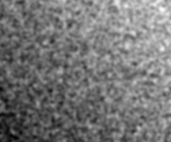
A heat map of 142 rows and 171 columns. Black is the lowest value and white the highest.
Mirror symmetry: none. Ninth with the lowest average: bottom left. Slope: up to the top right. Histogram: bell-shaped. Stripes: none. Grain: blotchy. Lone odd cells: none. Ninth with the highest average: top right. Odd rows or columns: none.
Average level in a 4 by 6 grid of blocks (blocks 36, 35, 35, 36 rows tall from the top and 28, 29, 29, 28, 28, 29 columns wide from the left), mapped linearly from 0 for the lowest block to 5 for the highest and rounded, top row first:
2 3 3 4 5 5 | 2 2 2 3 4 4 | 1 2 2 2 3 3 | 0 1 1 2 2 3
